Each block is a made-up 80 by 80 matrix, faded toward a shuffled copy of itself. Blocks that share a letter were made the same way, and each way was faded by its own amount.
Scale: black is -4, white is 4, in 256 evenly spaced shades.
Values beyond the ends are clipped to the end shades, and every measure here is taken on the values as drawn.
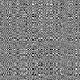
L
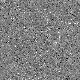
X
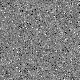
X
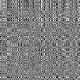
L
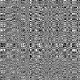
L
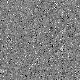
X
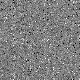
X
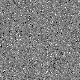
X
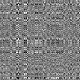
L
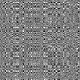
L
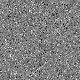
X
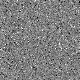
X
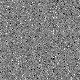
X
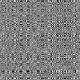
L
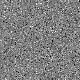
X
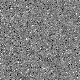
X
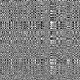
L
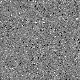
X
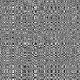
L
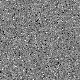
X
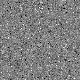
X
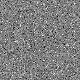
X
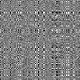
L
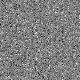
X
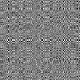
L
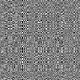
L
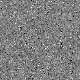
X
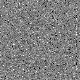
X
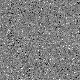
X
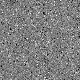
X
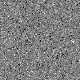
X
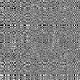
L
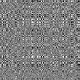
L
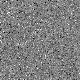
X
